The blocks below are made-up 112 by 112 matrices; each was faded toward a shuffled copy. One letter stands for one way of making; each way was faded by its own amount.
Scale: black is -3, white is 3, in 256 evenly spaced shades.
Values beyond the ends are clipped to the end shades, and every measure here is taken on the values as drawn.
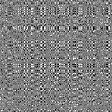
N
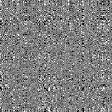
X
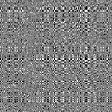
N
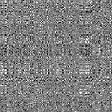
X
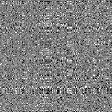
X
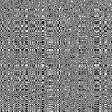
N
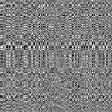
N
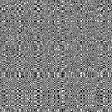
N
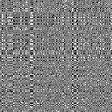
N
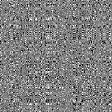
X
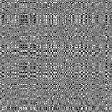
N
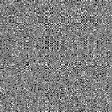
X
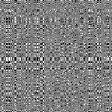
N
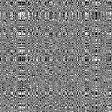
N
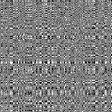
N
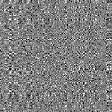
X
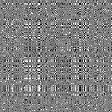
N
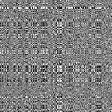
N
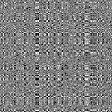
N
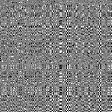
N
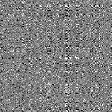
X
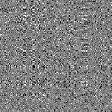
X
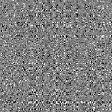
X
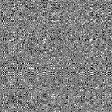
X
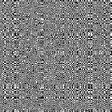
N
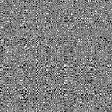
X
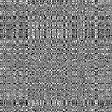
N
